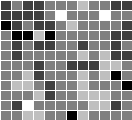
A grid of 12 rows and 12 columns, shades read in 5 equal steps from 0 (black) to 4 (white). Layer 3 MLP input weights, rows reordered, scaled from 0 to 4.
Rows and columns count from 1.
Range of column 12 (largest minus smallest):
2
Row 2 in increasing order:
1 1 1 1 2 2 2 2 2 2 4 4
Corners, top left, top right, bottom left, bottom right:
1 1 2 2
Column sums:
20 18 25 21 18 26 22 28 25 31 18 18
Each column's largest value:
2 3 4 3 2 4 3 3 3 4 3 2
